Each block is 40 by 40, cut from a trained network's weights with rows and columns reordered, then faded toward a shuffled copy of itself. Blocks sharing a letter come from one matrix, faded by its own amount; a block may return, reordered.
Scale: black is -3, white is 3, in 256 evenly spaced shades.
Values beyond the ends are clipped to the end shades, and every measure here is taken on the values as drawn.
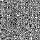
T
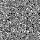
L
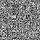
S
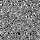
L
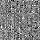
T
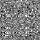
T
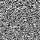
S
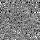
L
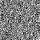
S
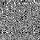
L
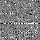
T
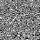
S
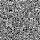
S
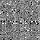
T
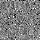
L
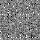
L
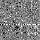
T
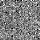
T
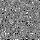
L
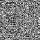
S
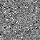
L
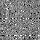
T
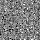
L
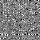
T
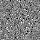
L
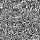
S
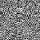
S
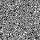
S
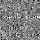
T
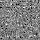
L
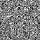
S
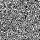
S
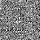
T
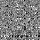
T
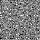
L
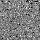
L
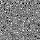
L
